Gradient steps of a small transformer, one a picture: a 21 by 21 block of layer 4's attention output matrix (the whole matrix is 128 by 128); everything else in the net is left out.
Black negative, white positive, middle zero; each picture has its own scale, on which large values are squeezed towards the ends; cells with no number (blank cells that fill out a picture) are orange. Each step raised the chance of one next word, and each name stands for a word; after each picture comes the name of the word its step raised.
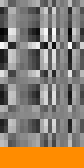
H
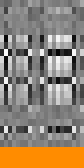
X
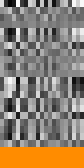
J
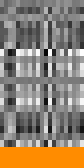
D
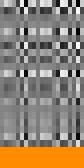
J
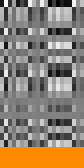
J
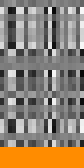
D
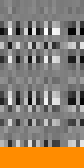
H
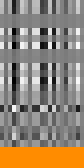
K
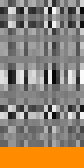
K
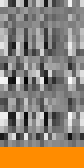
K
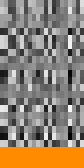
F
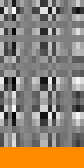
K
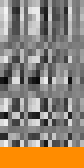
K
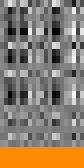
H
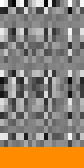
J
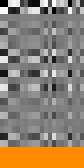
J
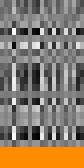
F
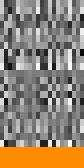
D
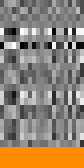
H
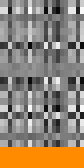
K
